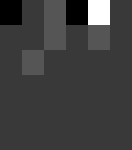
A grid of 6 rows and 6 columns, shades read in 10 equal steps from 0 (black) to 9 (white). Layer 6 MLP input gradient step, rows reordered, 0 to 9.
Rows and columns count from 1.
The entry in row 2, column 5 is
3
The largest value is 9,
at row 1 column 5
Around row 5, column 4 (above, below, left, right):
2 2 2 2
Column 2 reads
2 2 3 2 2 2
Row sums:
16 14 13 12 12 12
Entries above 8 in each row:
1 0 0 0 0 0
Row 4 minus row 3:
0 -1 0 0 0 0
